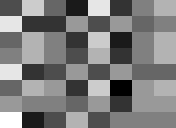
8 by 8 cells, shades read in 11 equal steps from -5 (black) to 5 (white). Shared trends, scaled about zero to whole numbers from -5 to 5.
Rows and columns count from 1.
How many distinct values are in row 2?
6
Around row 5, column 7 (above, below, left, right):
0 1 1 -1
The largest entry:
5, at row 8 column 1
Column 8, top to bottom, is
2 0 2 2 -1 2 1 0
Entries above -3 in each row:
6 6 6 7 7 6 7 7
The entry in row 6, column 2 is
2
